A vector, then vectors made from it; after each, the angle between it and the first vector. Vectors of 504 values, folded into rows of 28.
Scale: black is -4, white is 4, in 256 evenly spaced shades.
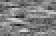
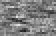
nearly opposite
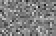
orthogonal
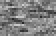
nearly opposite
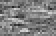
nearly parallel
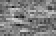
nearly parallel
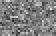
partly opposed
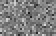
orthogonal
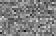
partly opposed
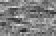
nearly opposite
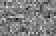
partly opposed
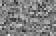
partly opposed
